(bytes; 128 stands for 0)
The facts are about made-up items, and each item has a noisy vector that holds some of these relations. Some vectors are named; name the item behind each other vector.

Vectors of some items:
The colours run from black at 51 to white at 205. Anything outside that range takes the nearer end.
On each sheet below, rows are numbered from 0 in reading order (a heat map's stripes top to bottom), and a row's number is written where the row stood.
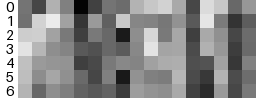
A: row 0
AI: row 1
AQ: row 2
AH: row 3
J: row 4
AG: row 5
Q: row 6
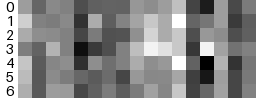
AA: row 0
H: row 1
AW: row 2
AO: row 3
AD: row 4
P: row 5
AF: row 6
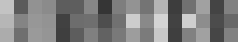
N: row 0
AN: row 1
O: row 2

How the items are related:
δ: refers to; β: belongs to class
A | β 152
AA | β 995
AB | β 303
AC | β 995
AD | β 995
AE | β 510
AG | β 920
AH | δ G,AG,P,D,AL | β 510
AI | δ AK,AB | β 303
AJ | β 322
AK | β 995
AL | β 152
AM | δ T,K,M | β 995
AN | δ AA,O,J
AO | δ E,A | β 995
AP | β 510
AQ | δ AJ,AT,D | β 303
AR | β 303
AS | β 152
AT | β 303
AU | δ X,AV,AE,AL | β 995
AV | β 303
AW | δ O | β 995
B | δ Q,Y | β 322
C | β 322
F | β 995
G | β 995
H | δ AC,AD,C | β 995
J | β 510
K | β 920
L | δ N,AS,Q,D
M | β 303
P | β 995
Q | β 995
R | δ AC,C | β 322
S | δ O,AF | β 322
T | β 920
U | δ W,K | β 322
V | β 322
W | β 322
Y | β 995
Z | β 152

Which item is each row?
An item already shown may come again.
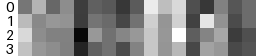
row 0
AM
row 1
AN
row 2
R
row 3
S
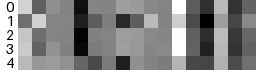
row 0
C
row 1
M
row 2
C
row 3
C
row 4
AG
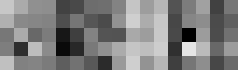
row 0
AP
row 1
AW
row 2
W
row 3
E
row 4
AU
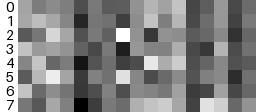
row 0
F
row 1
AR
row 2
AK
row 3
AG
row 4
U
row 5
AB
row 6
AJ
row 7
A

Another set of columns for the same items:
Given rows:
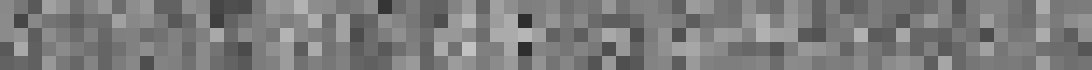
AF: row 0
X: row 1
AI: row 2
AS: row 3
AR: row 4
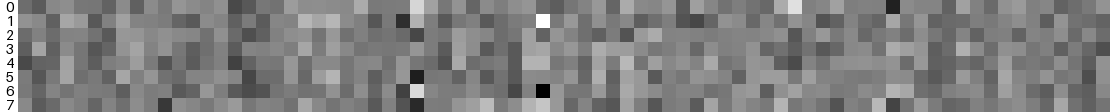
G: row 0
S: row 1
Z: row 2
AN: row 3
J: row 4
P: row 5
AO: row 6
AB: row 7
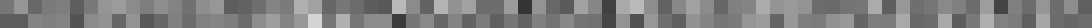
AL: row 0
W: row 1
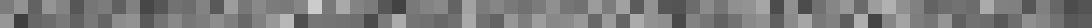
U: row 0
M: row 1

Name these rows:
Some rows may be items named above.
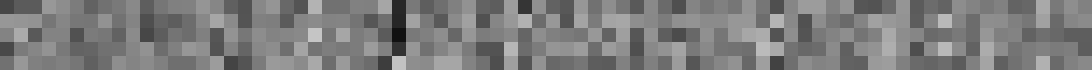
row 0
AE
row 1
H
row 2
U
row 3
AA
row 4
A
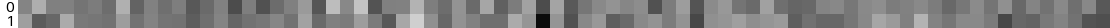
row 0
L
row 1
AQ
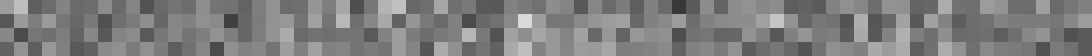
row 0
B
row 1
AK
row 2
M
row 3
AN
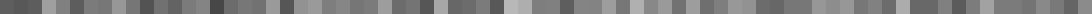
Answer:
J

